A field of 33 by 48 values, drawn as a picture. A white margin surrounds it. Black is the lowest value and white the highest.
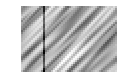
No overall slope runs across the table. The ninth with the highest average is the bottom middle. Column 12 stands out from the rest. Streaks slant up to the right.
